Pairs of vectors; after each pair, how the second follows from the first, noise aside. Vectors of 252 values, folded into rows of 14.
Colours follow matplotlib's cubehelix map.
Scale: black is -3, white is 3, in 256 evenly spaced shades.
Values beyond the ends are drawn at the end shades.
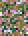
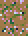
partly zeroed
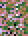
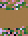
partly zeroed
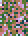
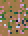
partly zeroed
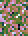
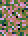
sign-scrambled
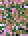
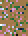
partly zeroed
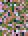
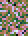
sign-scrambled
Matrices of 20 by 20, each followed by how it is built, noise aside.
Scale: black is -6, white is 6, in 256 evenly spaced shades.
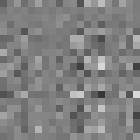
low rank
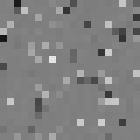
sparse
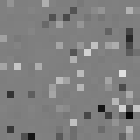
sparse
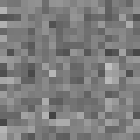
low rank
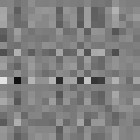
low rank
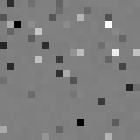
sparse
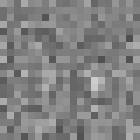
low rank
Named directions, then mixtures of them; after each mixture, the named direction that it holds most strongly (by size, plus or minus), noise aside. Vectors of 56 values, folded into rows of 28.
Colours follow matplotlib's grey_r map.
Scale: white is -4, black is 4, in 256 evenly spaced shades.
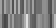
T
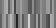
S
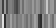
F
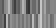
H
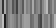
F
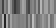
H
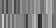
F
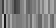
F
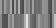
T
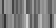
T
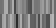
S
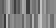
H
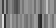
F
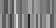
S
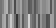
S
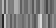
F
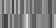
T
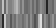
F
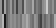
F
